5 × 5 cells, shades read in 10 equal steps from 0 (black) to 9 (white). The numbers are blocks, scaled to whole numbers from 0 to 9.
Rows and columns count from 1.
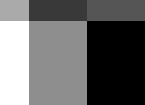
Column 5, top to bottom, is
3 0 0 0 0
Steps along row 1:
down same up same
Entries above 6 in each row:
0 1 1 1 1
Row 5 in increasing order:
0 0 5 5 9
